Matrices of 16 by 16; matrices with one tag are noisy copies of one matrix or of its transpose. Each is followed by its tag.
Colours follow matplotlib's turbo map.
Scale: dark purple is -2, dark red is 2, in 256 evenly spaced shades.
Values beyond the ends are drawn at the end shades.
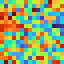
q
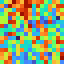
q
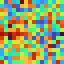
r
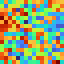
q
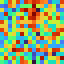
r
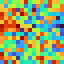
q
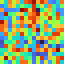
r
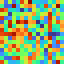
r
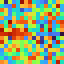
r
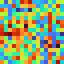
r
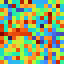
r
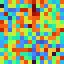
r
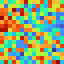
q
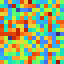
r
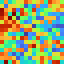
q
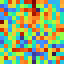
r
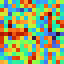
r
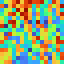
q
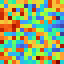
q
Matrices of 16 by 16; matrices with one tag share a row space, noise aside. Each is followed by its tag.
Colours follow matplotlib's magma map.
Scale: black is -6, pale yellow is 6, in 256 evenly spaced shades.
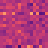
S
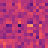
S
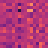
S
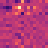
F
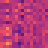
F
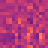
S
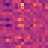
F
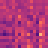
S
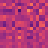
S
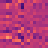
F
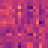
S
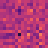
S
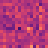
S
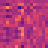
F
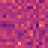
S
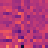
F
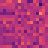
S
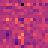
F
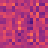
S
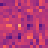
S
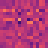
S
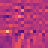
F
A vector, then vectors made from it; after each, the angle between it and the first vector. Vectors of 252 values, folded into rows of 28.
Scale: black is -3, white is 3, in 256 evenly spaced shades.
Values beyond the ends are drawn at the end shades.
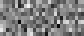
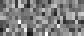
nearly opposite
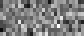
nearly opposite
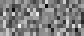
orthogonal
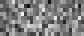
partly opposed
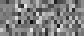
partly aligned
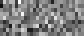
partly opposed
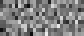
nearly opposite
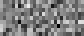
nearly parallel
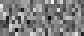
orthogonal
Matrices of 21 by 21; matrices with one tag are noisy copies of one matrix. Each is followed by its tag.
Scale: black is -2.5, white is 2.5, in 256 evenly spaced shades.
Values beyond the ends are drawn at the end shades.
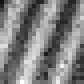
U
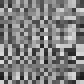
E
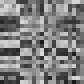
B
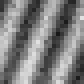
U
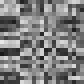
B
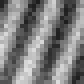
U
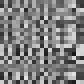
E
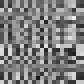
E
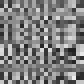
E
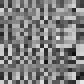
E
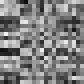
B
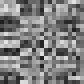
B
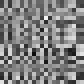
E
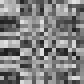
B
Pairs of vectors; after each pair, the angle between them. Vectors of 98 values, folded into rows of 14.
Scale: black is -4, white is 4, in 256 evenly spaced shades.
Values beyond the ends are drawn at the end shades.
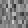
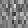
nearly opposite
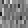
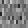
nearly parallel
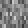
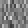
orthogonal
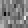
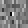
orthogonal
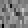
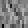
nearly parallel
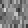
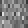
orthogonal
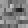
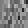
orthogonal
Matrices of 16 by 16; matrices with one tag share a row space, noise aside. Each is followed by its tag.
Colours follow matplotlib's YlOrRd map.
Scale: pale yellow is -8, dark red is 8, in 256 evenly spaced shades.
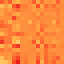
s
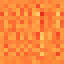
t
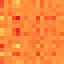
s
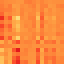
s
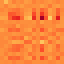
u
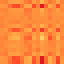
u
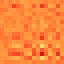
u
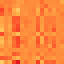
s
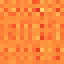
t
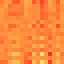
u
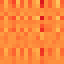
t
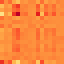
s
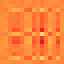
u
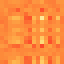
u
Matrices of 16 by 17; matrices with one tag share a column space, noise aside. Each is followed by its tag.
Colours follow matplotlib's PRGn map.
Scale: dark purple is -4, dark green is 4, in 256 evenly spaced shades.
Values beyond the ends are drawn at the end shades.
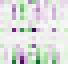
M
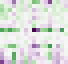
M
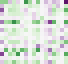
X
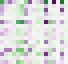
X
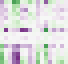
M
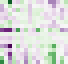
M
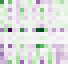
M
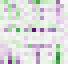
M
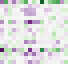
X
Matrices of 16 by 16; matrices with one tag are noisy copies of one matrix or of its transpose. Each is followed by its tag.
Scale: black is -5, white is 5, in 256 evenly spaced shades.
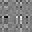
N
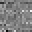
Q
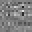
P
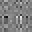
N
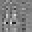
P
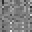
Q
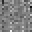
Q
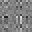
N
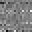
Q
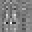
P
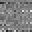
Q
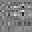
P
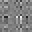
N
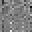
Q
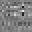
P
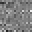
Q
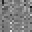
Q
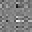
N
